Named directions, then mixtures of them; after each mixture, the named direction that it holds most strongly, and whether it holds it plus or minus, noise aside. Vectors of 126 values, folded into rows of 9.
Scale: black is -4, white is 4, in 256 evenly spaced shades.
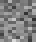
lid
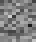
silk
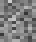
lid, plus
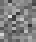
silk, plus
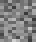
lid, plus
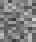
lid, minus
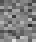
silk, plus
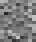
lid, minus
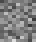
lid, plus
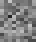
silk, minus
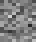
silk, plus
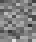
silk, plus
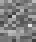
silk, minus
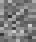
silk, minus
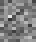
silk, plus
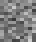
lid, minus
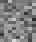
lid, plus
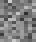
lid, plus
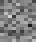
silk, plus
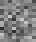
silk, plus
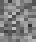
silk, plus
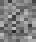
silk, plus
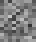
silk, plus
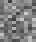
lid, minus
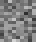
lid, plus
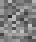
silk, minus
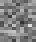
silk, minus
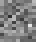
silk, minus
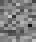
silk, plus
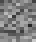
silk, plus
